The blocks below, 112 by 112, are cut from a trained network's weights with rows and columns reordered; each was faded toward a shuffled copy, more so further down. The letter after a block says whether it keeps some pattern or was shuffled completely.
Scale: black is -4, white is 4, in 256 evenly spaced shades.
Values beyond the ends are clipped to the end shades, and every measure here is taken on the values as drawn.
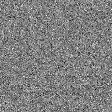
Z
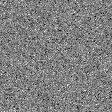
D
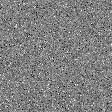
D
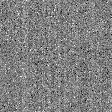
Z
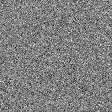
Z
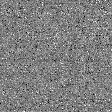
Z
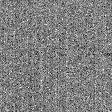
Z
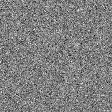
Z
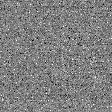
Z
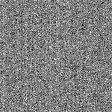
Z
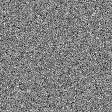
D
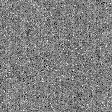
Z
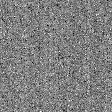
Z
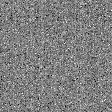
Z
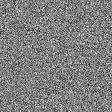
D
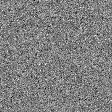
D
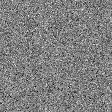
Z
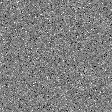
D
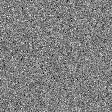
D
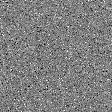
D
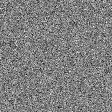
D
